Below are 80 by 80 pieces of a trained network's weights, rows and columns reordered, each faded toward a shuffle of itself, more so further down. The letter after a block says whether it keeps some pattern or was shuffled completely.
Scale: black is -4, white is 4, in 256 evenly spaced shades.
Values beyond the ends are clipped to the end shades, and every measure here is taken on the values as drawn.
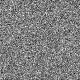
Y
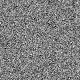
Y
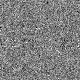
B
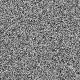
Y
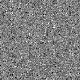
B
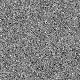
Y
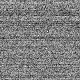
B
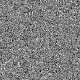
B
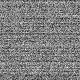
B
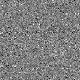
B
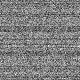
B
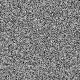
Y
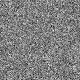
B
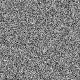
Y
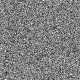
Y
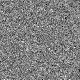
B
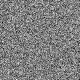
Y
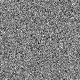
B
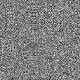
B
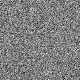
Y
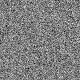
Y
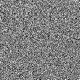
B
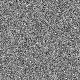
Y
